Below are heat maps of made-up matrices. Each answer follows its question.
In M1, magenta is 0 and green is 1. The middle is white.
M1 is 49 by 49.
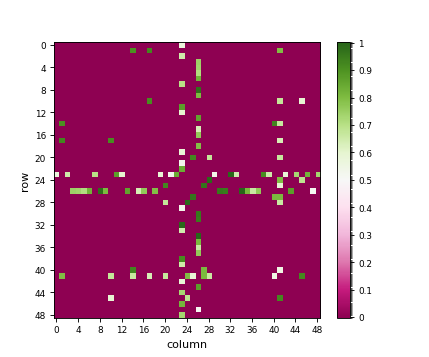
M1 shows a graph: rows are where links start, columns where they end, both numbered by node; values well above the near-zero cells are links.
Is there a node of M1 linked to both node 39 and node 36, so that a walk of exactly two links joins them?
no
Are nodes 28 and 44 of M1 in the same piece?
no
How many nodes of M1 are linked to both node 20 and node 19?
0
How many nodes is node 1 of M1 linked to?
3
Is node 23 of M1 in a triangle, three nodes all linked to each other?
no
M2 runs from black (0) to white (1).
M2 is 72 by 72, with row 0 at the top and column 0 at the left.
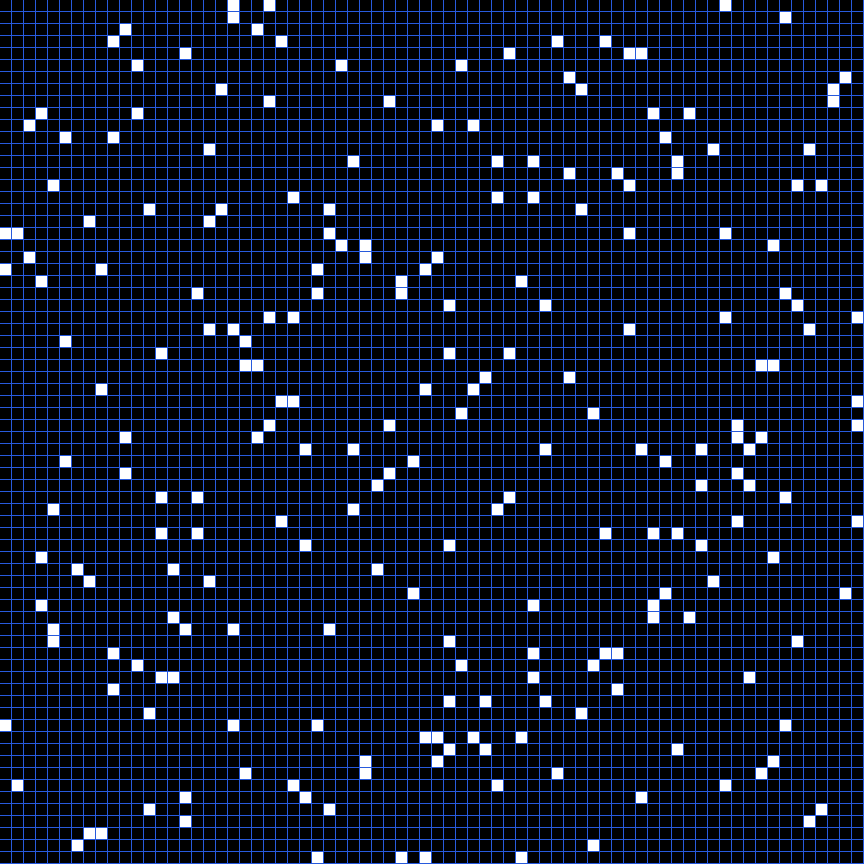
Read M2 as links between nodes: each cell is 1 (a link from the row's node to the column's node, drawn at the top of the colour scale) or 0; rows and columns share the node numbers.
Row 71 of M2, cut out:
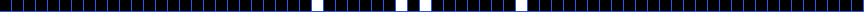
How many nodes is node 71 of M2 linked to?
4
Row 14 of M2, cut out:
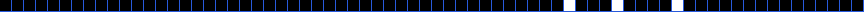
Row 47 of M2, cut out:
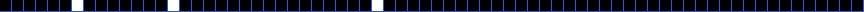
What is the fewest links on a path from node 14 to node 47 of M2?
1
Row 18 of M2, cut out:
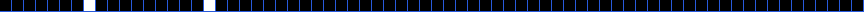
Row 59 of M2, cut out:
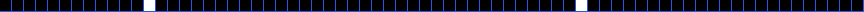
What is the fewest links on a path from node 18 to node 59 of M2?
3
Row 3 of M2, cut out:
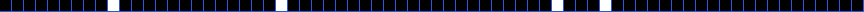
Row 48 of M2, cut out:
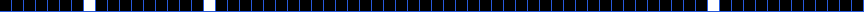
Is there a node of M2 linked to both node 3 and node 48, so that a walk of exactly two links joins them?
no
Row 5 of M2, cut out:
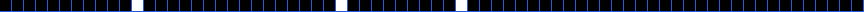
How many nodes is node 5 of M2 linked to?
3
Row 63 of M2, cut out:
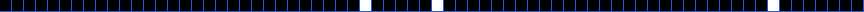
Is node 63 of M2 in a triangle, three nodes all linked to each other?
yes
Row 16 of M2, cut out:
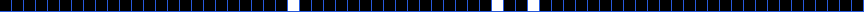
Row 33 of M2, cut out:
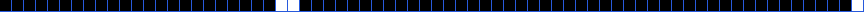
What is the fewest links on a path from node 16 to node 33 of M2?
2
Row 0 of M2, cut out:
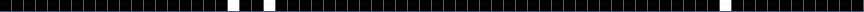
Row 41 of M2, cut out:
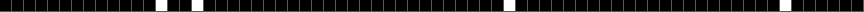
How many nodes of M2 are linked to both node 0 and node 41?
0
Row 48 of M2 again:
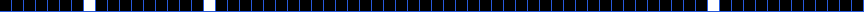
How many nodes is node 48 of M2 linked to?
3
